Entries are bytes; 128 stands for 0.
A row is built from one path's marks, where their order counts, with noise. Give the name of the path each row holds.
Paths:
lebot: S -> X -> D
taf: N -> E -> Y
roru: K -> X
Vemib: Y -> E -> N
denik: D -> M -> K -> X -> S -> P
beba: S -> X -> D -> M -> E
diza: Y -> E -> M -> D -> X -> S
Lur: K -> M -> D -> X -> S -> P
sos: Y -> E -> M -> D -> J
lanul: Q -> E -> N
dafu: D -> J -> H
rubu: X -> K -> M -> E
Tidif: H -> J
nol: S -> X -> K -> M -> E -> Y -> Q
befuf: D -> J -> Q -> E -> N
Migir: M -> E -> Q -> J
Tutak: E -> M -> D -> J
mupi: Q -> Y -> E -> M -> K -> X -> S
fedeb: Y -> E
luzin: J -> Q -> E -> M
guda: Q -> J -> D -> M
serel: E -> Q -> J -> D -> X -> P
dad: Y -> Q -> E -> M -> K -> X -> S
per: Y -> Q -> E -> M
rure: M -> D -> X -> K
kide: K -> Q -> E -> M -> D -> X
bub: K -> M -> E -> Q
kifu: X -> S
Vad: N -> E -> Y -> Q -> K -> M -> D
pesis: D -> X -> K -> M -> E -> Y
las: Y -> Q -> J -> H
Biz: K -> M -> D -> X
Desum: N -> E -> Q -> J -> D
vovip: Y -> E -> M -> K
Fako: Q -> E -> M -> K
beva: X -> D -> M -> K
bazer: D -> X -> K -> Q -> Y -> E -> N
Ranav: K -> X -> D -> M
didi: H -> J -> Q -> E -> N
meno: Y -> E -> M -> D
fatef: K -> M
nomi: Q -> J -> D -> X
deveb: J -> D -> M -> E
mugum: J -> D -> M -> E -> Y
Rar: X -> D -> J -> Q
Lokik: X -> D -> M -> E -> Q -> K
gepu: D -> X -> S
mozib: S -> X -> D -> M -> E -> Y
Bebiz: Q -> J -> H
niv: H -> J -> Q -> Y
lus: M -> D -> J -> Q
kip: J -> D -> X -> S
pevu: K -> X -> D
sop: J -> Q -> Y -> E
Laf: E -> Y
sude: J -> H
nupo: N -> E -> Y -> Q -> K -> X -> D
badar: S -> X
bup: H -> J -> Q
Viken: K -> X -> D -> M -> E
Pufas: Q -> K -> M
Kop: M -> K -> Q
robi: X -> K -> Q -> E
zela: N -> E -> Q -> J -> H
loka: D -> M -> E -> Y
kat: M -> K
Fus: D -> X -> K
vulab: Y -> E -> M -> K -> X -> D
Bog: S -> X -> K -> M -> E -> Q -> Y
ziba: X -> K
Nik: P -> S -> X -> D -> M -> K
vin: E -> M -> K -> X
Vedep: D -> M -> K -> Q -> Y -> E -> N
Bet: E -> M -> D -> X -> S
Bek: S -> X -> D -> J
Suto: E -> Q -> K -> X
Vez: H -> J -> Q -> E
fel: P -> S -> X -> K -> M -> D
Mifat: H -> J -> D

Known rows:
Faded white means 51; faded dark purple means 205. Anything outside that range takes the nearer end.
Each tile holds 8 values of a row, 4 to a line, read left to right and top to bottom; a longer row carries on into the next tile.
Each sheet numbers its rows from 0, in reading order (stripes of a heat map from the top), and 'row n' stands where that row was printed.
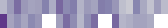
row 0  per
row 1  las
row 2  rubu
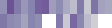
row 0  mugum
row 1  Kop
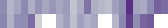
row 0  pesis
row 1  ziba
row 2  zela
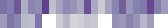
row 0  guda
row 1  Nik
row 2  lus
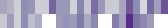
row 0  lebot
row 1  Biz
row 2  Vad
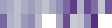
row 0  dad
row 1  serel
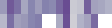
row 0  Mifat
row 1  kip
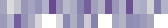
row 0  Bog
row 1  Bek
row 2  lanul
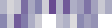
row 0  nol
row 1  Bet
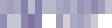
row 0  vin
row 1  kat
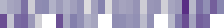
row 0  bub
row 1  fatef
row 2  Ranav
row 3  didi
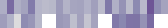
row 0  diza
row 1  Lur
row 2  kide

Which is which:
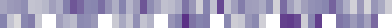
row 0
vulab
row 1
sos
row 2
beva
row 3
nupo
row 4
vovip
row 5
sop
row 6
roru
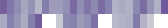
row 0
sude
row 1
Tidif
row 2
mozib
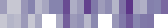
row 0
beba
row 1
Rar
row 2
Desum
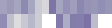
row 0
fel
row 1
loka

